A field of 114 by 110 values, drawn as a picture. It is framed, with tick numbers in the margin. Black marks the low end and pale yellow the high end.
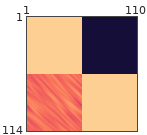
It is made of 2 by 2 panels. Panel 1,1: very high, flat. Panel 1,2: very low, flat. Panel 2,1: high, slanting down to the right, faint in contrast. Panel 2,2: very high, flat.
